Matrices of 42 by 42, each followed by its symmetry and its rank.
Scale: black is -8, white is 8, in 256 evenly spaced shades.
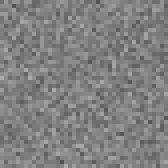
neither, full rank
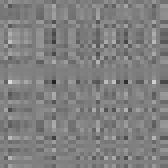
neither, rank two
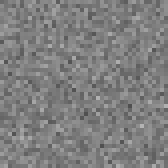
neither, full rank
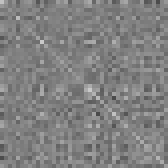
symmetric, rank five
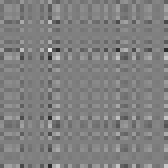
symmetric, rank one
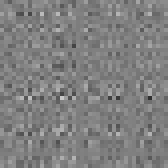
neither, rank three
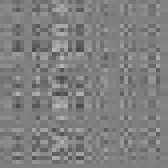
neither, rank two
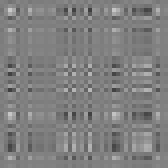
symmetric, rank one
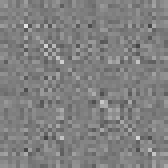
symmetric, rank five
